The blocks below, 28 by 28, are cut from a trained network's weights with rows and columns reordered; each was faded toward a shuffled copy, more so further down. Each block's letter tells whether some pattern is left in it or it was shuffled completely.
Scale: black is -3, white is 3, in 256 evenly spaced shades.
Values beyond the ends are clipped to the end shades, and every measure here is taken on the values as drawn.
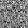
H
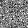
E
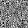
H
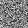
E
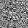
H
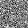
H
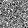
E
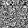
H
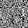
H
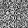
H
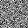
E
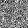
H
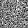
E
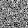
H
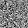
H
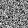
E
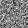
E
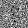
H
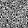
H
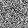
E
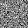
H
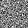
E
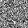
H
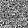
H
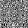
H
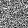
E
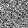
E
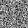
H
